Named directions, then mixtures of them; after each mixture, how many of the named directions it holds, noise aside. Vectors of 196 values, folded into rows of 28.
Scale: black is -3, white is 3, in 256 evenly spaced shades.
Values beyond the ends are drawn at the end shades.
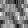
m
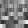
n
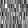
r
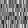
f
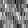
two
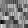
two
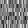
one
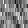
three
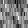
two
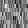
three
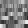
one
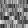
three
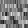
three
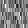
three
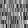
three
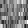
three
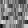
two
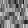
three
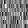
three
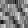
two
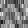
two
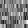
three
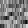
two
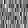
two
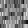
three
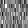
one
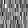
two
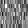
one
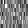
one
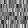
one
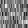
two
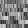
three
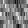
two
